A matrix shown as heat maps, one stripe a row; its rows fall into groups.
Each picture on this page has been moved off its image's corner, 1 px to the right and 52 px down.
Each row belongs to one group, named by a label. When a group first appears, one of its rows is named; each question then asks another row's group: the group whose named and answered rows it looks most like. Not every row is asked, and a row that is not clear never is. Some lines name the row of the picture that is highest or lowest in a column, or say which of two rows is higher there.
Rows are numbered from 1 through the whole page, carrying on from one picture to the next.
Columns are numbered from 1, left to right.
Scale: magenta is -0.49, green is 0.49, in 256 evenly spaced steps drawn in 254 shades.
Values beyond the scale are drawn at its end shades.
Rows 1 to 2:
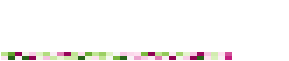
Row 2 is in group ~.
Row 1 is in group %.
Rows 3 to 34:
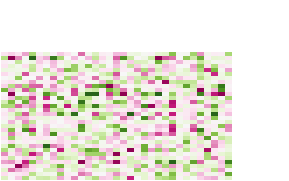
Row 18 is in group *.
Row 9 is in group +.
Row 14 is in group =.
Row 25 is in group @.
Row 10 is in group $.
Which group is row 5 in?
+
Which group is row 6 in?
*
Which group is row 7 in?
*
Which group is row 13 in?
@
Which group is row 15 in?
~
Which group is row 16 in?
%
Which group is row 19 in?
%
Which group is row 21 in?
~
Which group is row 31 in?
%
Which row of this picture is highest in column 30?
24
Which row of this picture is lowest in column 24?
10
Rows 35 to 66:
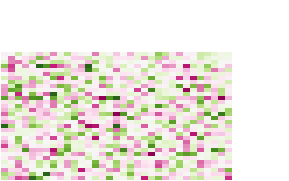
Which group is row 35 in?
+
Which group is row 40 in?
=
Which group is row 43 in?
$
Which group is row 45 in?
=
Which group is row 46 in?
@
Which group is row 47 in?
*
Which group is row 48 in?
+
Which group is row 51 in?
*
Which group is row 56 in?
+
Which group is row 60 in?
$
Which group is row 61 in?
=
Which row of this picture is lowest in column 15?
46
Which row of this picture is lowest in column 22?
60
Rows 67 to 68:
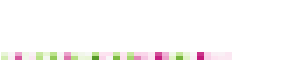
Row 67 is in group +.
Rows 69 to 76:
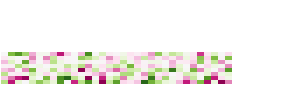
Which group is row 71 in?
~
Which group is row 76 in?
@
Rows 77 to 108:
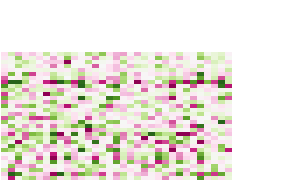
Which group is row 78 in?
+
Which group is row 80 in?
+
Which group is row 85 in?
~
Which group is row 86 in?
@
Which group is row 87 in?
=
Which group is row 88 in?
~
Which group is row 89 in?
=
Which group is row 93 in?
=
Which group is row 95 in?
*
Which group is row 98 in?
@
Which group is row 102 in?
+
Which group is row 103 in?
+
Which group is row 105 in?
%
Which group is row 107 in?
$
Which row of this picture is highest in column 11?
97
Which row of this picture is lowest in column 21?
98
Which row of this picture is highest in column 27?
93
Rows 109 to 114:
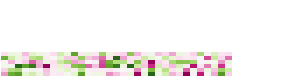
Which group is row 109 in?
*
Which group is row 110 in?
@
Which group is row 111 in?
$
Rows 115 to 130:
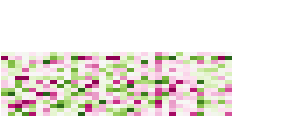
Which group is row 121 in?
%
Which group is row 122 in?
+
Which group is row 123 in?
*
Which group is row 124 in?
~
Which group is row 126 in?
+
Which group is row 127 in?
*
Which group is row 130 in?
~
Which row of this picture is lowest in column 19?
122
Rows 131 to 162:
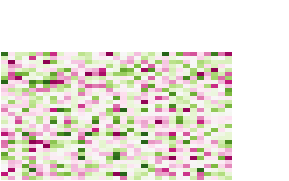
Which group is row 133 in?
=
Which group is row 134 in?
$
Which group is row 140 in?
=
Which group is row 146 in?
$
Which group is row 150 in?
*
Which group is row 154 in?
=
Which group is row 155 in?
~
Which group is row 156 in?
@
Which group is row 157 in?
~
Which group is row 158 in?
%
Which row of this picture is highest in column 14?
148
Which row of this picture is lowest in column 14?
150
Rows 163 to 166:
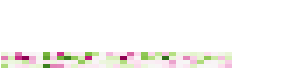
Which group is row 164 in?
%
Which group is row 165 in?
~
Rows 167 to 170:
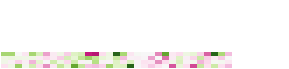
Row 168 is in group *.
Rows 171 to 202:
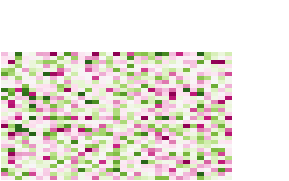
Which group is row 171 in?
+
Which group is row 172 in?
*
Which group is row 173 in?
@
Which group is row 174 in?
*
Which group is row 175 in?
@
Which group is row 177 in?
+
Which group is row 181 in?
~
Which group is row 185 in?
*
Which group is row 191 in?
%
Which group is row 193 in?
*
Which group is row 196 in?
$
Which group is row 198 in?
@
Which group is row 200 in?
~
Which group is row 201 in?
~
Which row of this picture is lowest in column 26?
171
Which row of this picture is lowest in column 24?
192
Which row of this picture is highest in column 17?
200
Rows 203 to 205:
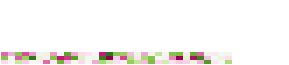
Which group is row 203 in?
$
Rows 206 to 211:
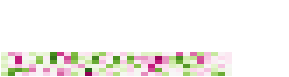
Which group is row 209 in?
$
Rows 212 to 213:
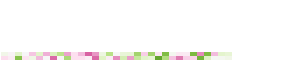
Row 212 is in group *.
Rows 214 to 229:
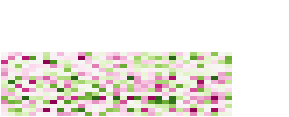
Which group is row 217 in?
+
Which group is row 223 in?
*
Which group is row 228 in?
*
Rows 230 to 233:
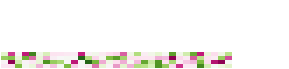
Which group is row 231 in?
~
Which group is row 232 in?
@
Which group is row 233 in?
+
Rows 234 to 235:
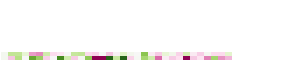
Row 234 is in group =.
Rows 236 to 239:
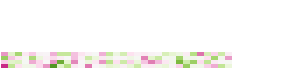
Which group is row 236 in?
$
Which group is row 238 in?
$
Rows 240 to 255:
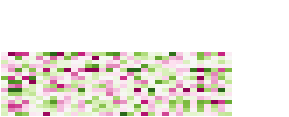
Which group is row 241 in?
+
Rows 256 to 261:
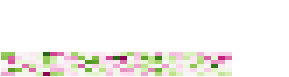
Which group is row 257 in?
@
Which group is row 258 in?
@
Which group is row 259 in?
*
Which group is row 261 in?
=
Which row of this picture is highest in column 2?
260
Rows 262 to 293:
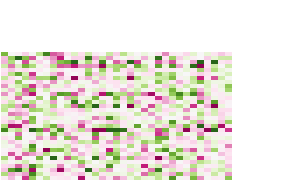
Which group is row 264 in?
*
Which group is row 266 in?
%
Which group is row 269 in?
+
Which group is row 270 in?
=
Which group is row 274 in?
*
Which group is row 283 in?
+
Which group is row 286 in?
=
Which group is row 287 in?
$
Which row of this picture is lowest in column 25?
264
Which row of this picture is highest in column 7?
262
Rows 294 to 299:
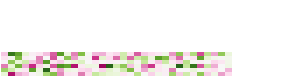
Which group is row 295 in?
+
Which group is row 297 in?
$
